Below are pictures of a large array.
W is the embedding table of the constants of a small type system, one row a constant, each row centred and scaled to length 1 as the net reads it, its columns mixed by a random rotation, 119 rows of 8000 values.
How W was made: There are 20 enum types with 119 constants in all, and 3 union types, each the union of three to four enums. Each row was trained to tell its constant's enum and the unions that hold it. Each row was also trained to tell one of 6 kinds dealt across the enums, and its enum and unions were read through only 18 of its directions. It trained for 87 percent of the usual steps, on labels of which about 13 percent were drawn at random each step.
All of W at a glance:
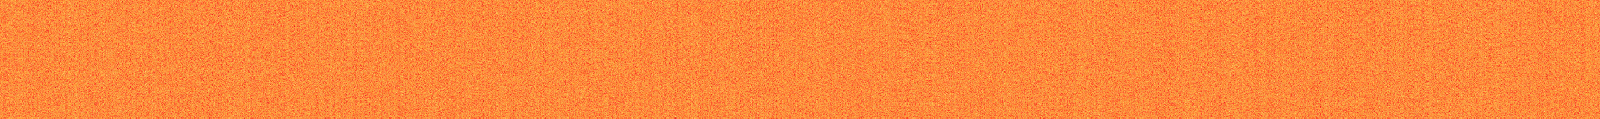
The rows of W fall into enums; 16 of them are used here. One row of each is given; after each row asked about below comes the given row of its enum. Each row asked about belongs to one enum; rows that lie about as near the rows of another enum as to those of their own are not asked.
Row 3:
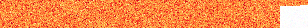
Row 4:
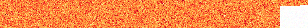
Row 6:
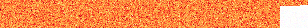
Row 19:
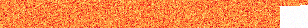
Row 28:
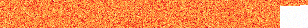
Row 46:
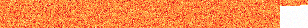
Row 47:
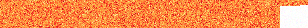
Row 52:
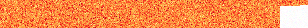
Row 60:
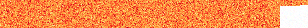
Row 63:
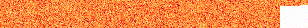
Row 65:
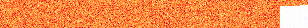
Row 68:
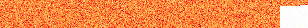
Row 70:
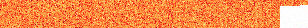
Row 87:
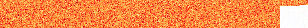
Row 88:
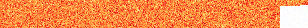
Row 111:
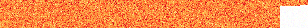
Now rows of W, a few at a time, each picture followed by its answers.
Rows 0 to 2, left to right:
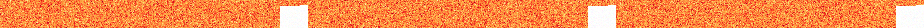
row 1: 63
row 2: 52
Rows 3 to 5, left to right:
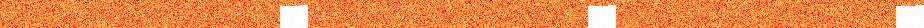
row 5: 68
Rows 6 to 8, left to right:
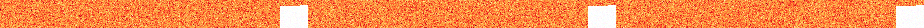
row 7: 19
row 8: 63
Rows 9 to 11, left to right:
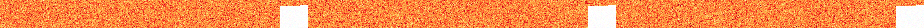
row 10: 4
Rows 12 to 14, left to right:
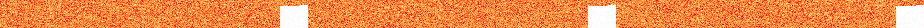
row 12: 60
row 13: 70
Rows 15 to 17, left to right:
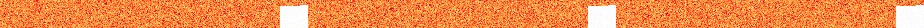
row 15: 19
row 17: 87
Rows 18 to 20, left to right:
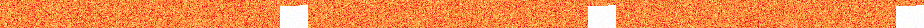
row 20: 28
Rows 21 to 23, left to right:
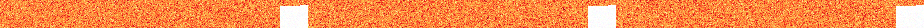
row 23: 52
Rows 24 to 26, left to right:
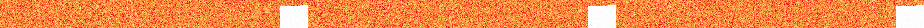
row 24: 70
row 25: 60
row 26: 68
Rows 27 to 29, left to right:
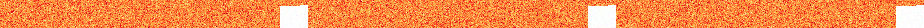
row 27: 19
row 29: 46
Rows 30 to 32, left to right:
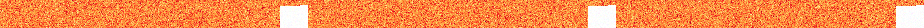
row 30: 68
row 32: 4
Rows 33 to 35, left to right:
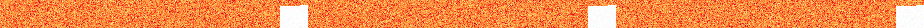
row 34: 65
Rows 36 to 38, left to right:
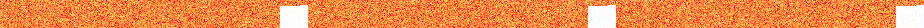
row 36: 46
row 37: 65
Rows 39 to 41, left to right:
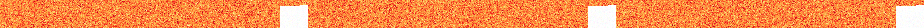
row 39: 63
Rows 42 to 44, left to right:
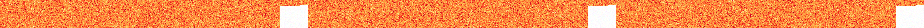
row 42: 87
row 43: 70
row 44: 63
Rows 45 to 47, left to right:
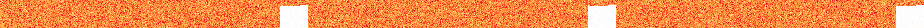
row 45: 46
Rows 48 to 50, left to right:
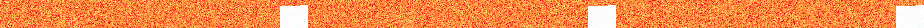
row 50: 63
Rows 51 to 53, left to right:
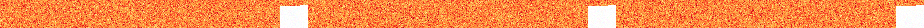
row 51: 70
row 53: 4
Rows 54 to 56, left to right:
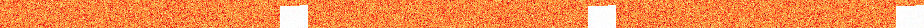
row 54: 65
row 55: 4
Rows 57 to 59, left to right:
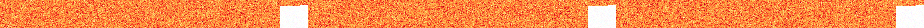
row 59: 65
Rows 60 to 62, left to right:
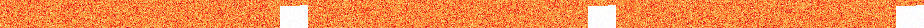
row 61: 88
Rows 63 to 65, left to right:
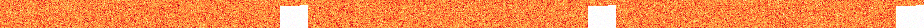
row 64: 68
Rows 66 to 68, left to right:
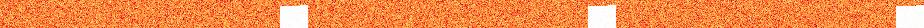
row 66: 47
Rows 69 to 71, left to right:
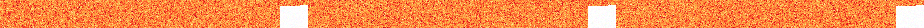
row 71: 63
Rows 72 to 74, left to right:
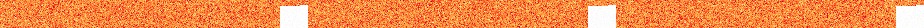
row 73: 65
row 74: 3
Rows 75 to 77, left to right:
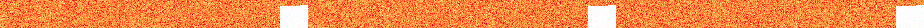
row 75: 60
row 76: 46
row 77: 28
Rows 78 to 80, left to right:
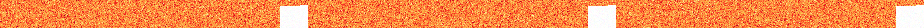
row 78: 4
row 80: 88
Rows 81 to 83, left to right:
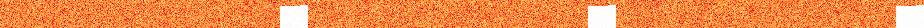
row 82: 87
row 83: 70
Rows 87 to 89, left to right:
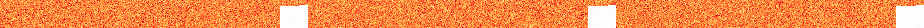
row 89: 70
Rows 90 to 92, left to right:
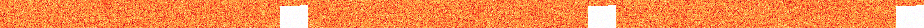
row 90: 19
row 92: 46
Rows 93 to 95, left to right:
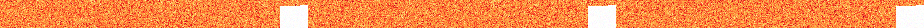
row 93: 88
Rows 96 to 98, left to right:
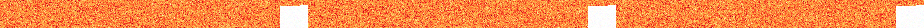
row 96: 19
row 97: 60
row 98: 52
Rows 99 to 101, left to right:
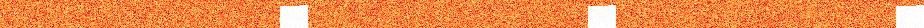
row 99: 6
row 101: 28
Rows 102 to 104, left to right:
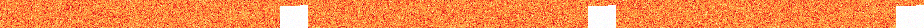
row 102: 60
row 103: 4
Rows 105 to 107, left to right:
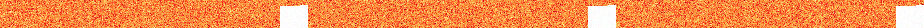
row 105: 60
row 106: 19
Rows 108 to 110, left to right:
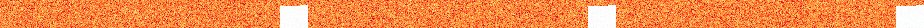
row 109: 3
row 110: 65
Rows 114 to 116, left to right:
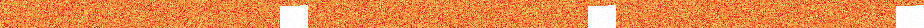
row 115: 87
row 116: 68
